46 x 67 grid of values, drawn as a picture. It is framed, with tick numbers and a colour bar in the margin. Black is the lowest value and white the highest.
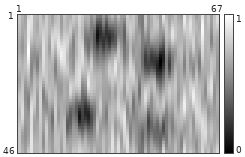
Ninth with the highest average: top left. Slope: none. Dips: four. Histogram: skewed, a long tail of low values.
